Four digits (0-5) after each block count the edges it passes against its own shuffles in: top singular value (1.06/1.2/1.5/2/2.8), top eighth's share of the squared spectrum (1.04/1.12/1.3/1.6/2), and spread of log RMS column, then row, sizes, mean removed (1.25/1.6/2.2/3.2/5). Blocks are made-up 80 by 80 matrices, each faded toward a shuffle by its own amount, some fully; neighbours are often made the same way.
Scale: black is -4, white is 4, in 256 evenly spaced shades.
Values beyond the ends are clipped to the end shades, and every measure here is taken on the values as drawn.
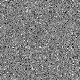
3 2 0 1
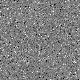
2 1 0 0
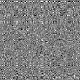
4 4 2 3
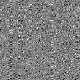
4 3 2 2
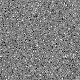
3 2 0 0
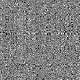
4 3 1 2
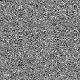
4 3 2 2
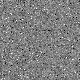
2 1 0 0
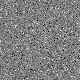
0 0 0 0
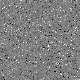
2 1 1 0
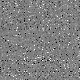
3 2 0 1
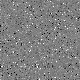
2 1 0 0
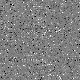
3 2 0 1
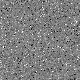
0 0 0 0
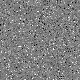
1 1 0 0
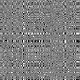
5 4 3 3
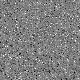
2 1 0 0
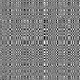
5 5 4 4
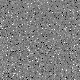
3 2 0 1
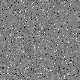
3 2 0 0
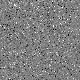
2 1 0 0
